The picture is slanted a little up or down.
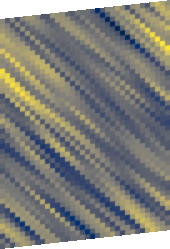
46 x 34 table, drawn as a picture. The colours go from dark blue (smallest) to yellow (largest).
No row or column stands out. The grain runs diagonally down to the right. The ninth with the highest average is the top left. The values follow a bell shape.
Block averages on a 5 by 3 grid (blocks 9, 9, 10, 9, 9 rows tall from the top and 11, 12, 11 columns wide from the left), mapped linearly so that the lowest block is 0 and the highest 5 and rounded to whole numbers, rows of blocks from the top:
3 1 4 | 5 1 2 | 2 2 0 | 1 1 1 | 2 1 2
